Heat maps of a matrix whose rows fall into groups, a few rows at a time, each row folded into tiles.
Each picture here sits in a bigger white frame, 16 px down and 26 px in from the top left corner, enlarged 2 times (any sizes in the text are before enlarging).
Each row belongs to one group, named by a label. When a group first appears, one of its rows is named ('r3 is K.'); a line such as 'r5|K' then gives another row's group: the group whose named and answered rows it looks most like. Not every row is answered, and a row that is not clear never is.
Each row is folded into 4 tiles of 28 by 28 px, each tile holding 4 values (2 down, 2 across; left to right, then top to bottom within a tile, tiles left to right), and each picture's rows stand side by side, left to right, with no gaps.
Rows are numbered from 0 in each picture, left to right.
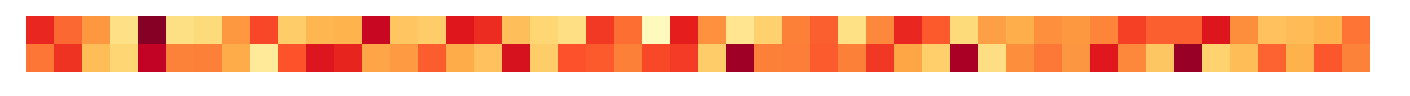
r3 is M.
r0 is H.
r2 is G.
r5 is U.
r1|M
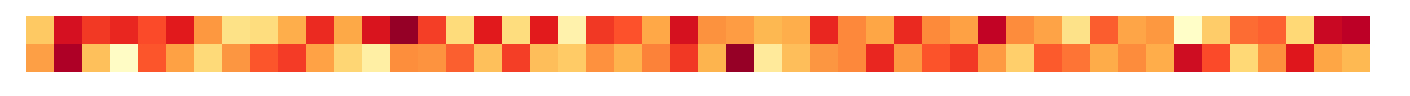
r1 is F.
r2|G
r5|M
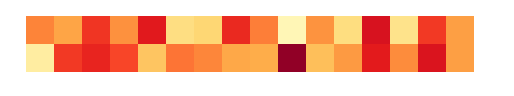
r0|M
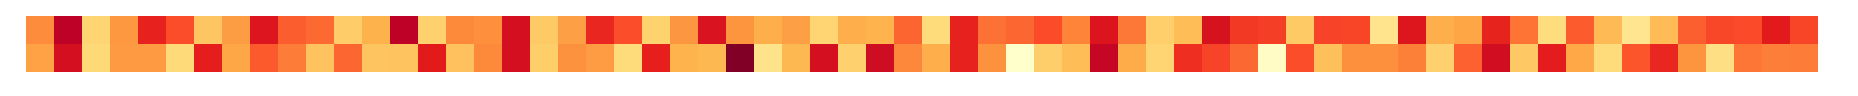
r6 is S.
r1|G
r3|U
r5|M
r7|M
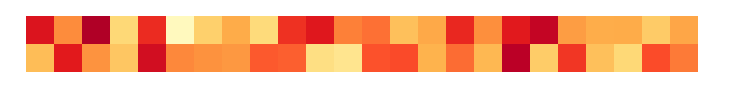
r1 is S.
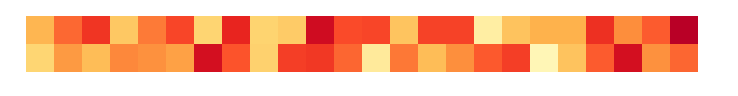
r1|M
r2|S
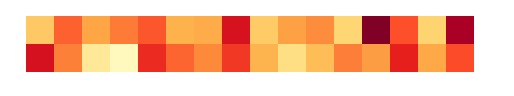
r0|S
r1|S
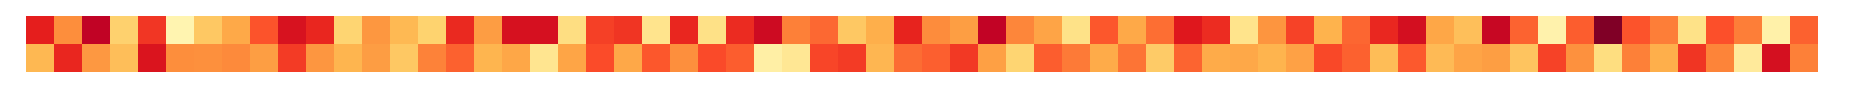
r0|H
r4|H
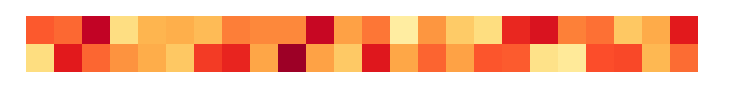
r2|S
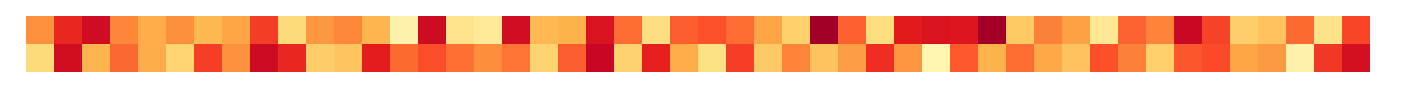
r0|U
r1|H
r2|S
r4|U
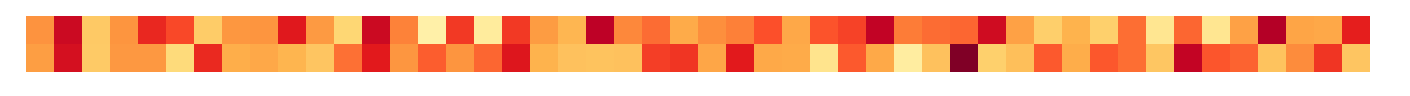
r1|S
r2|F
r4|U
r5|M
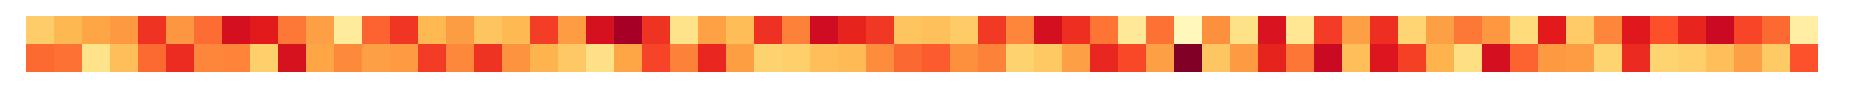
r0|S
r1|G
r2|F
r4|F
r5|H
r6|H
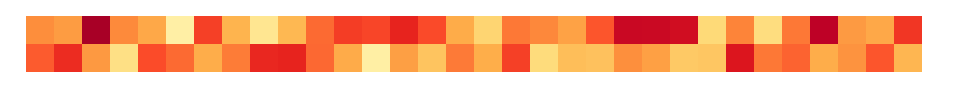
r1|F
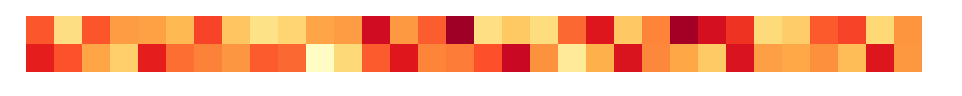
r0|H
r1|S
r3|G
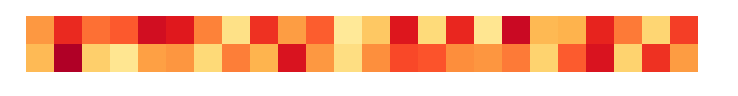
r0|F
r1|G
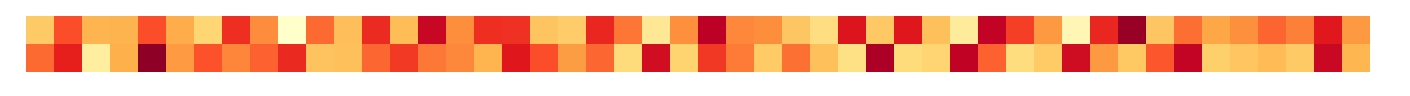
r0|S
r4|M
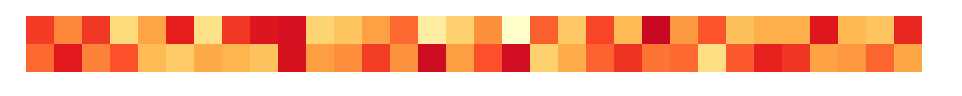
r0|G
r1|G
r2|H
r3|M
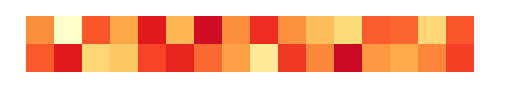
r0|H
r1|G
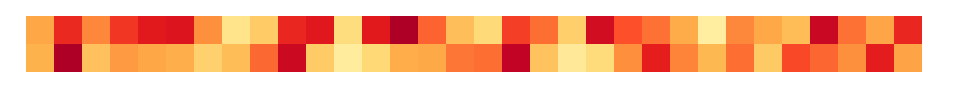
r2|F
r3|S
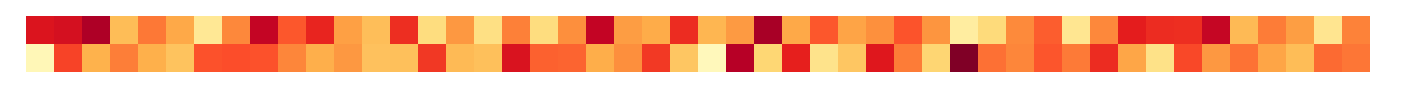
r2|M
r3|U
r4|M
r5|U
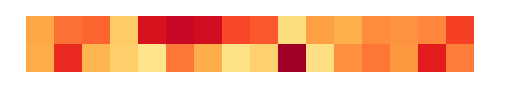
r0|F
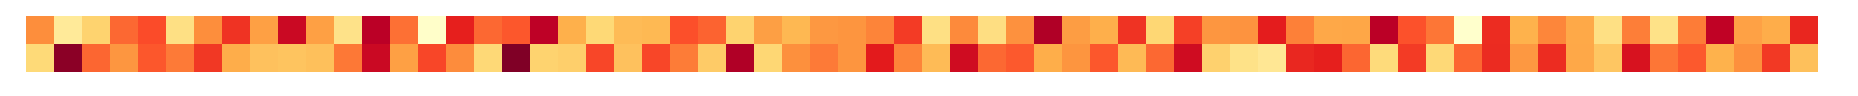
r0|M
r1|S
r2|U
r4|M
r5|F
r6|G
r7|M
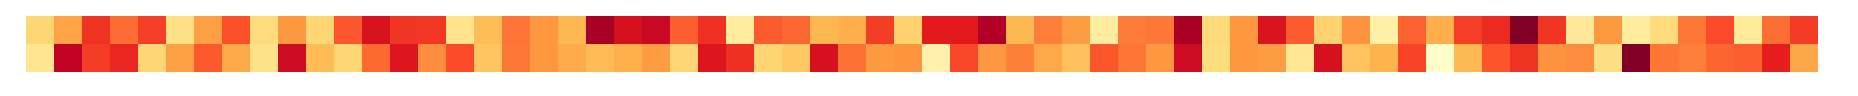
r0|M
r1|F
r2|F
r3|H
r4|U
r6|F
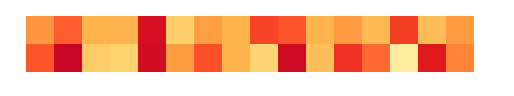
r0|H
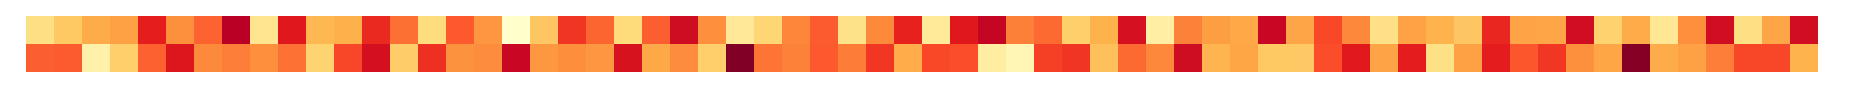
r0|S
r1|S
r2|M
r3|M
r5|F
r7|M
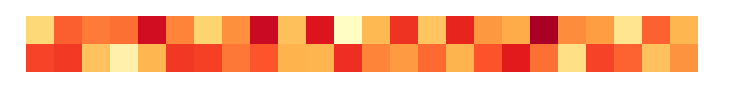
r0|F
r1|G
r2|H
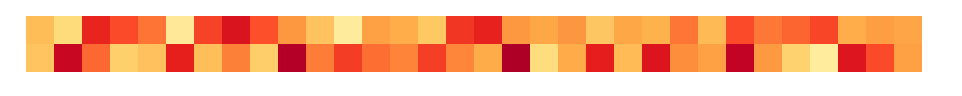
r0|M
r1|G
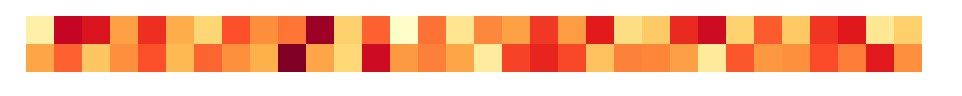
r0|S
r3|G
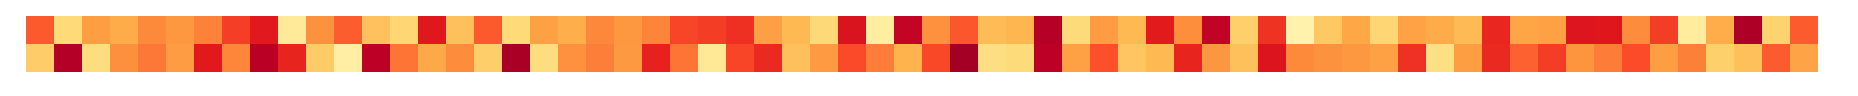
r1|H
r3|G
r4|H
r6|S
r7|G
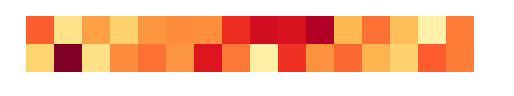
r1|U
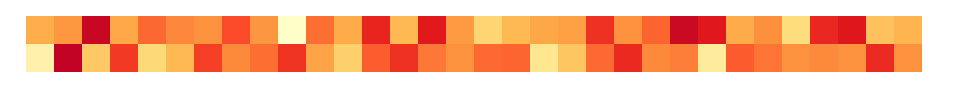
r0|U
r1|H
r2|S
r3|G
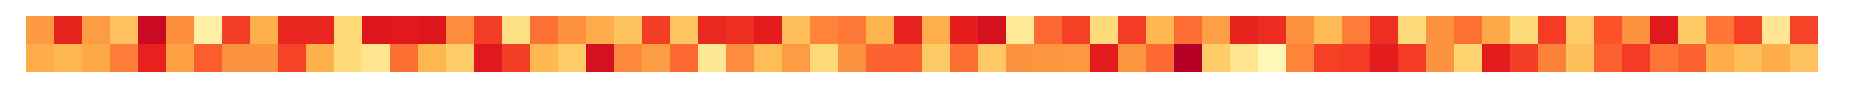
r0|S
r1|F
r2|H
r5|F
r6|H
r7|G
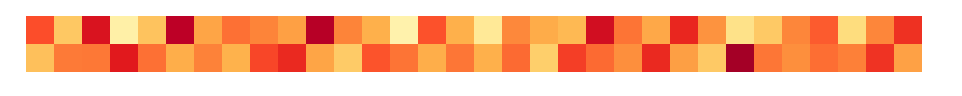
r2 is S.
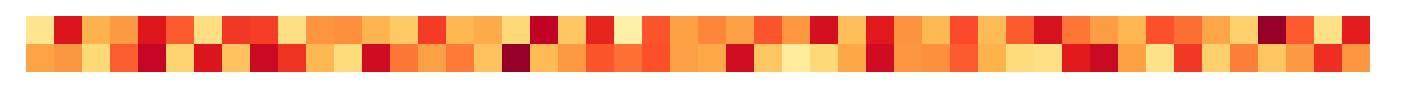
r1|H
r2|H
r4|F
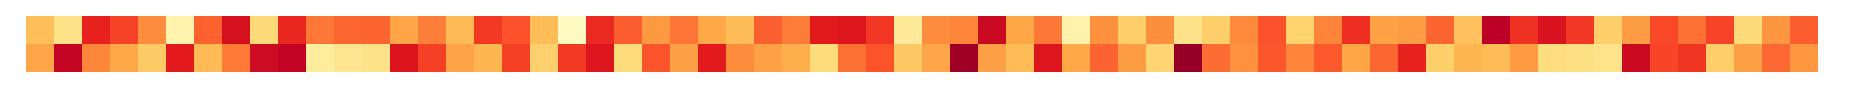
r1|F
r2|G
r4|H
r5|M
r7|M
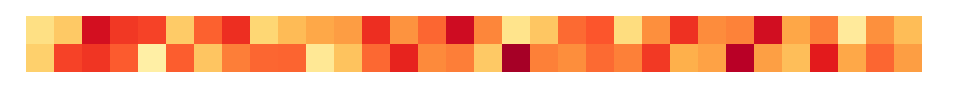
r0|M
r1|S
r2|M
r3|H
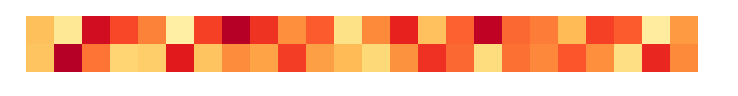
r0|M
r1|G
